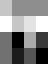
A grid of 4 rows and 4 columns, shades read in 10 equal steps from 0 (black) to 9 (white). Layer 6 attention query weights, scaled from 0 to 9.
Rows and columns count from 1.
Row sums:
22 33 12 8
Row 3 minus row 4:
0 -1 3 2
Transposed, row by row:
7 9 4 4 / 5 7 0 1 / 5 8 6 3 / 5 9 2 0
